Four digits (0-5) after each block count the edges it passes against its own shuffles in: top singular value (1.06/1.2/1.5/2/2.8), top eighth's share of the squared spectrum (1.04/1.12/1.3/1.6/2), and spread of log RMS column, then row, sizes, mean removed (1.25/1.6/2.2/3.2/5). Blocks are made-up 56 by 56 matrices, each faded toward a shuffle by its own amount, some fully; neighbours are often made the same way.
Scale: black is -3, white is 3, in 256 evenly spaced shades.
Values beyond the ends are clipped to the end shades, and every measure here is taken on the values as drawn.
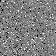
1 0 0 0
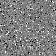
2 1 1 0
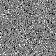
2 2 0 0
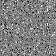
3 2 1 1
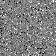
2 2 0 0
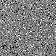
2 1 0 0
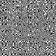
4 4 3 2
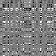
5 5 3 3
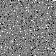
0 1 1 0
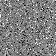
0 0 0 0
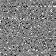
3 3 0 1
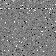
3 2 0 1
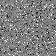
2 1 0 0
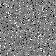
1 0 0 0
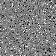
2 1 1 0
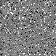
2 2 0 0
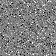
1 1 0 0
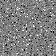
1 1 0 0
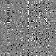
4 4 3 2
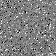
1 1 0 0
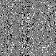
3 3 2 1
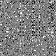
3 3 2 1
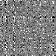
4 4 3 2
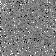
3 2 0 0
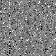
3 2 1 0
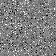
2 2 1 0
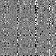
4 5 3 2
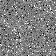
0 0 0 0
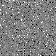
2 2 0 0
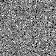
0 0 1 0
